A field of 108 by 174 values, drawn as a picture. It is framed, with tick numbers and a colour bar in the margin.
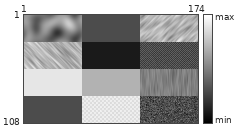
It is made of 4 by 3 panels. Panel 1,1: middling, smooth, strong in contrast. Panel 1,2: low, flat. Panel 1,3: high, slanting up to the right. Panel 2,1: high, slanting down to the right. Panel 2,2: very low, flat. Panel 2,3: low, checkered. Panel 3,1: very high, flat. Panel 3,2: high, flat. Panel 3,3: middling, streaked downward, faint in contrast. Panel 4,1: low, flat. Panel 4,2: very high, checkered, faint in contrast. Panel 4,3: low, fine-grained.
